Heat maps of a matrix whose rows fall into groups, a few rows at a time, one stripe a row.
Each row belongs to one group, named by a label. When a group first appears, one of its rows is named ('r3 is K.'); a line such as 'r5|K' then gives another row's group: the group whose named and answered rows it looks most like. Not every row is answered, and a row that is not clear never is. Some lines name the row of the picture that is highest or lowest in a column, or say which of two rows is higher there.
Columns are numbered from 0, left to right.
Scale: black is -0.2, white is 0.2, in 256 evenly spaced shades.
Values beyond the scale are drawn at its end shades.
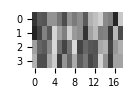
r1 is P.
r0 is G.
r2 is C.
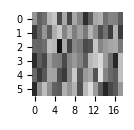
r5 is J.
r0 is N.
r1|P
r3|G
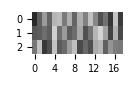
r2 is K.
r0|P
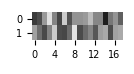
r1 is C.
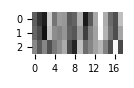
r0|G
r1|G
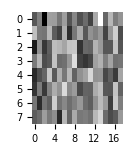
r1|N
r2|K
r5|K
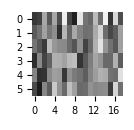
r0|P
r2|G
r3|K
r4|G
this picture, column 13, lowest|0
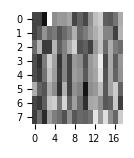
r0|G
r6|N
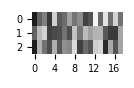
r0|P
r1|J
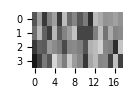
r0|K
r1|K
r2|G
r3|P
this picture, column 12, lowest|1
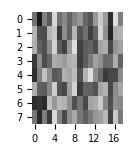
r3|K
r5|C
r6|G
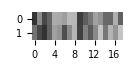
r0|K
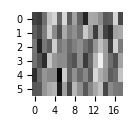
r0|N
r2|P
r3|G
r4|J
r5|N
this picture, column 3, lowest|2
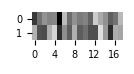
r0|J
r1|C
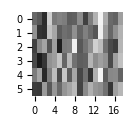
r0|G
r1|C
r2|J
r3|G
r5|J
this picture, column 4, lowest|0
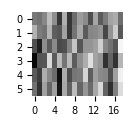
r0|N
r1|N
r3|G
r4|J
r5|J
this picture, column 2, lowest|3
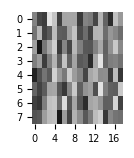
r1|K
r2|N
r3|K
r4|P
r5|C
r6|N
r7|N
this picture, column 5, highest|4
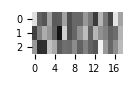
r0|C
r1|J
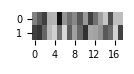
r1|N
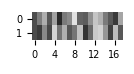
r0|J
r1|P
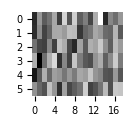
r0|K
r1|K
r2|G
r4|P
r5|C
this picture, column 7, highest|1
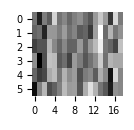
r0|P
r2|G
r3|N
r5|J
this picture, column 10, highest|5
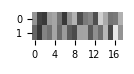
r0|C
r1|P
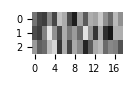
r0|G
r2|N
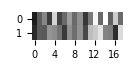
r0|P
